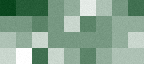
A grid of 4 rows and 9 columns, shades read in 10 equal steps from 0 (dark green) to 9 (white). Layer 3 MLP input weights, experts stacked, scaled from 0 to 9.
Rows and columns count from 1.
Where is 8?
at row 1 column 6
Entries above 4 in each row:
3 3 5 7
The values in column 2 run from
1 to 9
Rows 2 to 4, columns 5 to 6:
7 3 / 4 4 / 5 3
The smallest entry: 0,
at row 1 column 1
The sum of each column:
17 19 13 19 21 18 19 20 20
